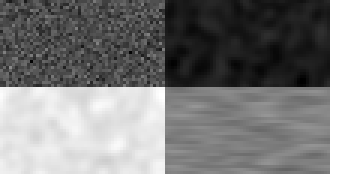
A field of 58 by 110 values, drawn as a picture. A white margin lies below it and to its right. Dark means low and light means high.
It is made of 2 by 2 panels. Panel 1,1: low, fine-grained. Panel 1,2: very low, blotchy, faint in contrast. Panel 2,1: very high, blotchy, faint in contrast. Panel 2,2: middling, streaked across, faint in contrast.
